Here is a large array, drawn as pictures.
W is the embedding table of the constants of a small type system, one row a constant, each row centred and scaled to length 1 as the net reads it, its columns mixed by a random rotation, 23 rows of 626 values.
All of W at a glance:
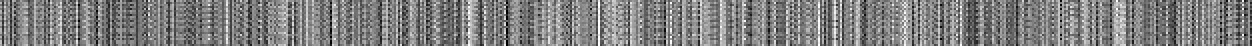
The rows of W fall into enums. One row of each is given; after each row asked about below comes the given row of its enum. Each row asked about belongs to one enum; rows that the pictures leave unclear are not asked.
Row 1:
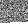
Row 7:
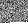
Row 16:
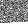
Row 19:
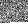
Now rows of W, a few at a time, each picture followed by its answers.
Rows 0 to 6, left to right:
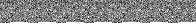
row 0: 7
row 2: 19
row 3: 16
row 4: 7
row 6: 16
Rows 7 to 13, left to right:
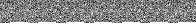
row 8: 1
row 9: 16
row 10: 19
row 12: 16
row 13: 19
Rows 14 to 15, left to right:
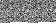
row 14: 1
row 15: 1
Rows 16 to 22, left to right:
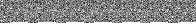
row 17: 7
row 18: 1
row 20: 1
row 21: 1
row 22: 16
